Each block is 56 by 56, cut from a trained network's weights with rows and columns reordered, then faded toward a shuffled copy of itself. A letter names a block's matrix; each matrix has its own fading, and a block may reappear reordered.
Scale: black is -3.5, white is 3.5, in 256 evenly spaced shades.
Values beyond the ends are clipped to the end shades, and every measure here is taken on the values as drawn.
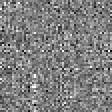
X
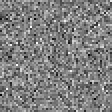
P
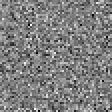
P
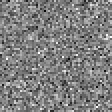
P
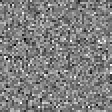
P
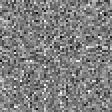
X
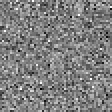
P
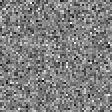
P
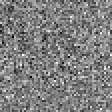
P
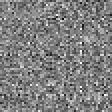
X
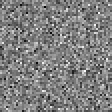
P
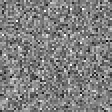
P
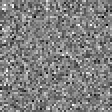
P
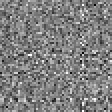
X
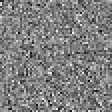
P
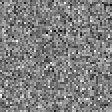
P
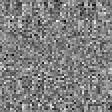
X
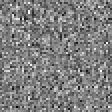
X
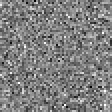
P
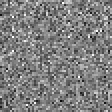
P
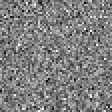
P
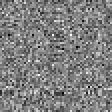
X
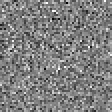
P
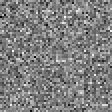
P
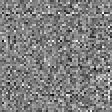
X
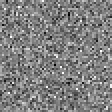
P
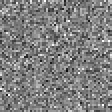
P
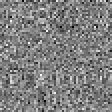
X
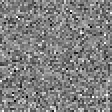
P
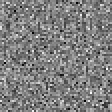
P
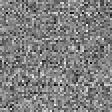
X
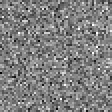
P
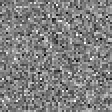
P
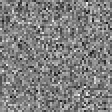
X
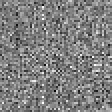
X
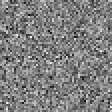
X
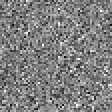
P
